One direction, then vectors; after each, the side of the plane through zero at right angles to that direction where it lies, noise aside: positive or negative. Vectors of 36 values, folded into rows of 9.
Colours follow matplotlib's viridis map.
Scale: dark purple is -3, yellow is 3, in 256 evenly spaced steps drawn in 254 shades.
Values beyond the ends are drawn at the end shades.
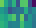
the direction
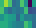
positive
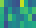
positive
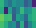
positive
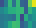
negative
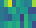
negative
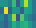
positive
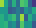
positive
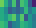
positive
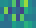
positive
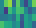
negative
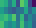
positive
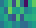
negative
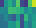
negative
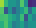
positive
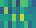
positive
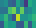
negative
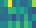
negative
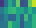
negative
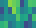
negative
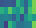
negative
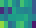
positive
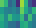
positive
